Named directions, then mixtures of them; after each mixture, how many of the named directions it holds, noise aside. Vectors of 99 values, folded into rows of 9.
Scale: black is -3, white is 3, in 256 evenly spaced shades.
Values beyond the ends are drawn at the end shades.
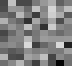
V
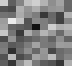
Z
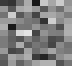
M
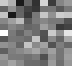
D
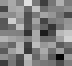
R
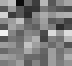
one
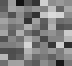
three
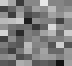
three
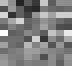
one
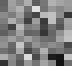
three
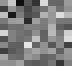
two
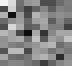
three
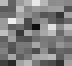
one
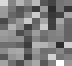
two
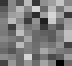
three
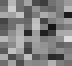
two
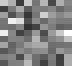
three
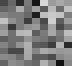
three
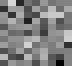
three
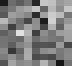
two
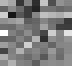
one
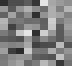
three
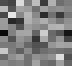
two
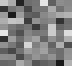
three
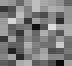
two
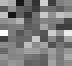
one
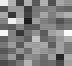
three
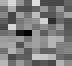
one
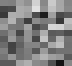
three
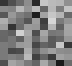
two
